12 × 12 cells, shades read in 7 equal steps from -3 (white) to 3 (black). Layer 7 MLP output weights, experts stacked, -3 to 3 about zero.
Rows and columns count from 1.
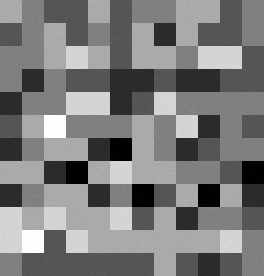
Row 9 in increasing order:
-1 -1 -1 -1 0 0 1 2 2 2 3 3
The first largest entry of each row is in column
3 8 6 2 1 10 6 4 7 9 3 10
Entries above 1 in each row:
0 1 0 5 2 1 4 3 5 1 0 1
